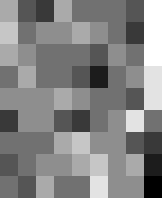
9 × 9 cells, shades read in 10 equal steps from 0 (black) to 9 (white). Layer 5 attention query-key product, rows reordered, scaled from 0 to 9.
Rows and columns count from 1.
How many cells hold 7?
3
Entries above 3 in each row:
6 8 8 7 8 6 7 7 7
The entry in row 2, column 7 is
4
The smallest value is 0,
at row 9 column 9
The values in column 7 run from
4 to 5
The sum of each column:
41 39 40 43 41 41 41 39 50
